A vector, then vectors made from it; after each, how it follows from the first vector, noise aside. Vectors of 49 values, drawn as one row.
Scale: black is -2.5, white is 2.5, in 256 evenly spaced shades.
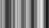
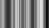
copied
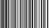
sign-scrambled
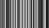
sign-scrambled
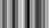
wrapped around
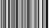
sign-scrambled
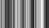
copied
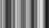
copied
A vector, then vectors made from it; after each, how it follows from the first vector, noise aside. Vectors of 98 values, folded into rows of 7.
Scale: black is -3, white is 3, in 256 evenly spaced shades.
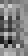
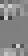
partly zeroed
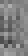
shrunk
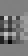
partly zeroed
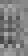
shrunk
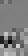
partly zeroed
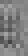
shrunk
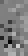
partly zeroed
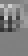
partly zeroed
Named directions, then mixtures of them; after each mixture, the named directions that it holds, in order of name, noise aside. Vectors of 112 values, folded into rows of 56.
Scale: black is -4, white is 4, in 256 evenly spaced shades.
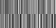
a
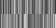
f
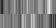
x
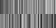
a, x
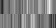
x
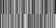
f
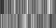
f, x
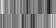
x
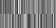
a, f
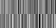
a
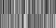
f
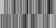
f, x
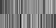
a, x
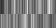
f, x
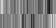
x
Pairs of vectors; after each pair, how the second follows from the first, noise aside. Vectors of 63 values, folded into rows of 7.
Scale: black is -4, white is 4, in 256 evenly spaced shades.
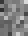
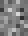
wrapped around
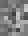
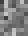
wrapped around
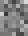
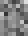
copied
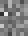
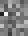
copied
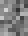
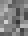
wrapped around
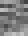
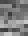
wrapped around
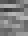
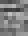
copied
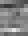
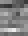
copied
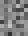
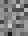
copied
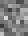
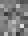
wrapped around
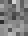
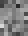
wrapped around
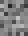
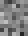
wrapped around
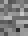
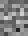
copied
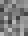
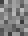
wrapped around
